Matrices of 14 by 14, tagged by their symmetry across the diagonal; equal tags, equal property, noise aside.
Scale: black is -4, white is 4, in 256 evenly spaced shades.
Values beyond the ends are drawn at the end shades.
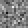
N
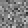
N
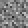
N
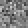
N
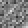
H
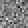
N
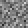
N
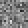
N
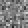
N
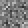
H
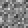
H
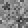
H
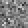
N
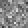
H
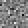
N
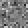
H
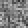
N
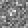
H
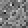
H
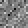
H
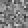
N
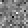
N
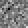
H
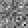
H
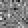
N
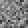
H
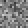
N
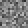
H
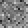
H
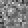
H
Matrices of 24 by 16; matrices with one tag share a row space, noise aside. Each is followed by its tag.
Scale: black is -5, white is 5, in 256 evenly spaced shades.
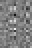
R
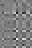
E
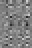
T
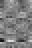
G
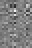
R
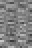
G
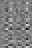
T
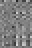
E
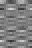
G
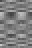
G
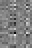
R
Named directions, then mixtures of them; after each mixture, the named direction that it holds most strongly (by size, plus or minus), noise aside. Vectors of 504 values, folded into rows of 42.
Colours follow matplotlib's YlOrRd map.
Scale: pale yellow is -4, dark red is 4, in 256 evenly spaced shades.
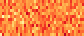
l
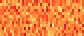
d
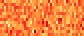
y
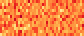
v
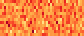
y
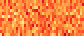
l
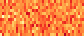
l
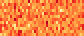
v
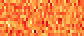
y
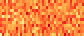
l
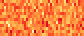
y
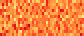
v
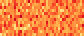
v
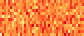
l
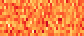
y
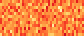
d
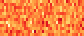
y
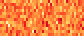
y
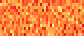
d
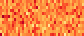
l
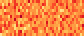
v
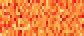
v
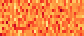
v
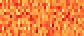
d
